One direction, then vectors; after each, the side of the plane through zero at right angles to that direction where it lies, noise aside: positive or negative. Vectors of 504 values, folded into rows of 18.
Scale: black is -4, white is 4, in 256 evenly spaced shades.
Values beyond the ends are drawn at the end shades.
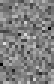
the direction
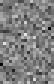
positive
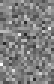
negative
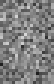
positive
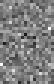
negative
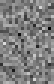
positive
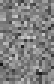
positive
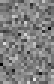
positive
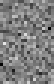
positive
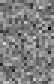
positive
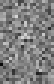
positive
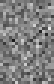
negative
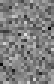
positive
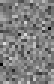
positive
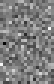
negative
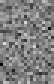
positive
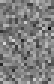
positive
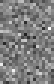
negative
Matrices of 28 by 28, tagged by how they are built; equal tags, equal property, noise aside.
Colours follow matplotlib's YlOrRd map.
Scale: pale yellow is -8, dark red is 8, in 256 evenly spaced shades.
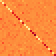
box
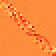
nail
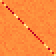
box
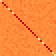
box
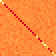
box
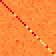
box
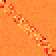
nail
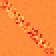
nail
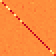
box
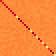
box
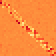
nail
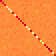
box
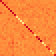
box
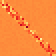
nail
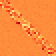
nail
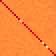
box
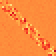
nail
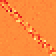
nail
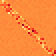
nail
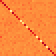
box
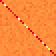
box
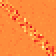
nail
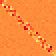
nail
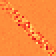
nail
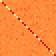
box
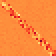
nail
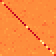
box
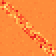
nail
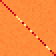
box
